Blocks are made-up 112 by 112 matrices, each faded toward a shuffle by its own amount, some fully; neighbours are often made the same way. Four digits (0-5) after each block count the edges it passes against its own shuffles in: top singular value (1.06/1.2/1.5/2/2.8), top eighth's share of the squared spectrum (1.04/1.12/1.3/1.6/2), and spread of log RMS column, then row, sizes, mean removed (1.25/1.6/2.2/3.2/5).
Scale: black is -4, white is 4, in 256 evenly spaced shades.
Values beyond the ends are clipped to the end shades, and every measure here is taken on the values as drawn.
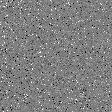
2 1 0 0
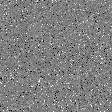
0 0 0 0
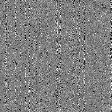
2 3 4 0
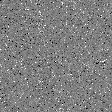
0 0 0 0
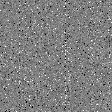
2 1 2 0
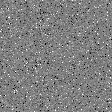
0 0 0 0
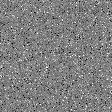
0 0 0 0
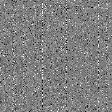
2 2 3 0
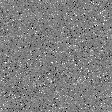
0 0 0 0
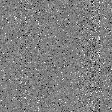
2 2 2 0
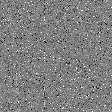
1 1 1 0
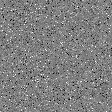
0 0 0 0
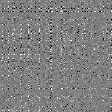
4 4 3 3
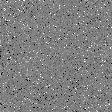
0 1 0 0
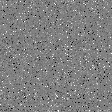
2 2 1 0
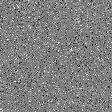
2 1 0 0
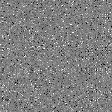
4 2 1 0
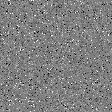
3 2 0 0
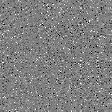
4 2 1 1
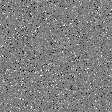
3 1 0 0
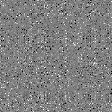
4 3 2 2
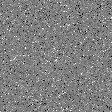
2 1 0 0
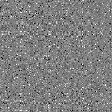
4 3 2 2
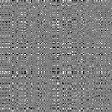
5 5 4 4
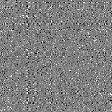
5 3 2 2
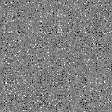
4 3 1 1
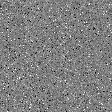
1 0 0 0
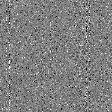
2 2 3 0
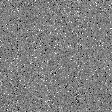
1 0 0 0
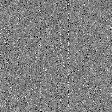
2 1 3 0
